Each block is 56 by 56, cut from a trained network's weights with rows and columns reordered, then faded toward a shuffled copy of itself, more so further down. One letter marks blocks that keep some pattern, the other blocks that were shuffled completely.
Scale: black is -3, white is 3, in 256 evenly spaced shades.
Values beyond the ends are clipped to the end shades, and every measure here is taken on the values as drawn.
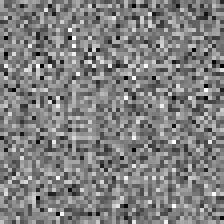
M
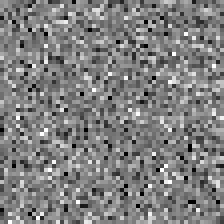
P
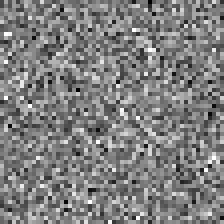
P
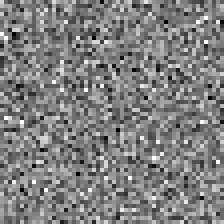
P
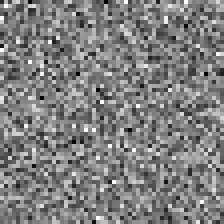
P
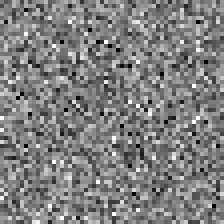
P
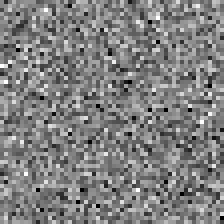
P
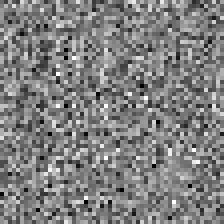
M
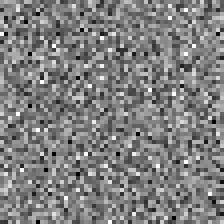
P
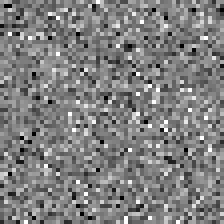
P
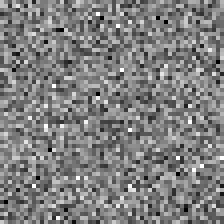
P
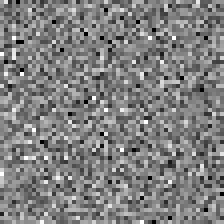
P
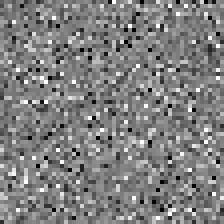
P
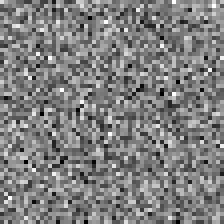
P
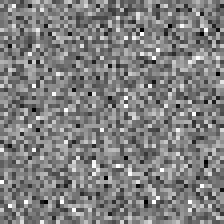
P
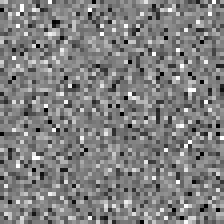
P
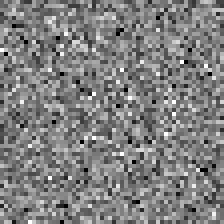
P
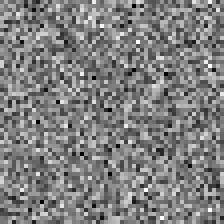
P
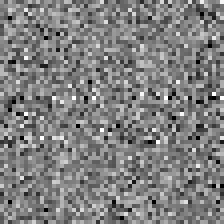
M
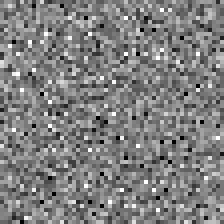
P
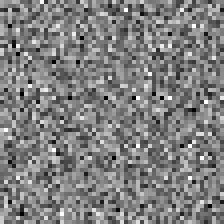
M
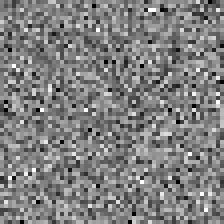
P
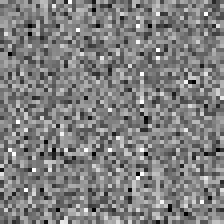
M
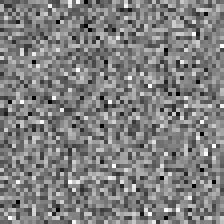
P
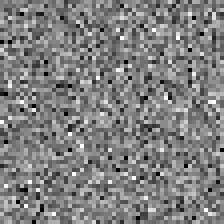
P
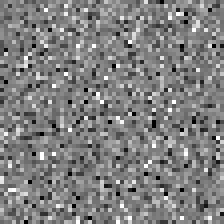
P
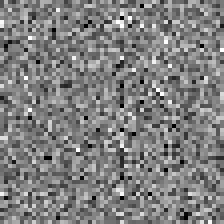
M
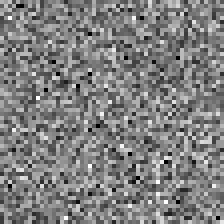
P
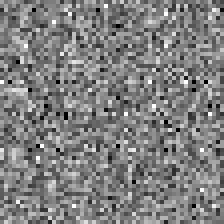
M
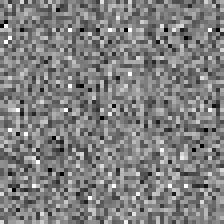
M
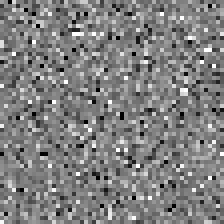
P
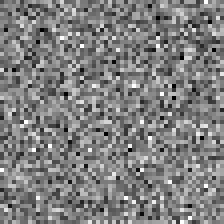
P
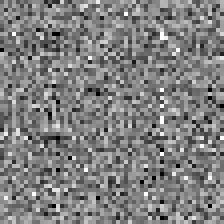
M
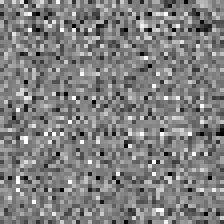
M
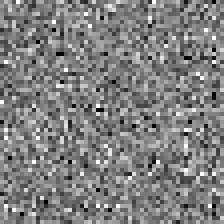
M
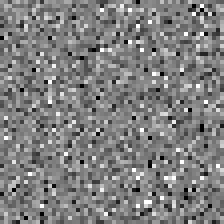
P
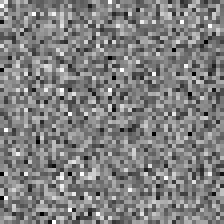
M
